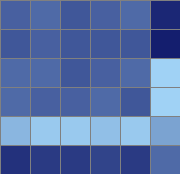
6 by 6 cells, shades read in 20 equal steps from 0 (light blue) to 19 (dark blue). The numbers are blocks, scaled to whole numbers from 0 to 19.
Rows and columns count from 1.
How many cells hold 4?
0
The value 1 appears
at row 5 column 2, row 5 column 3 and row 5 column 5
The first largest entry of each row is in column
6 6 3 5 6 1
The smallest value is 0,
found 2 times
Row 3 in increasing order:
0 11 11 11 12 13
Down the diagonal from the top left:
12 12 13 11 1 11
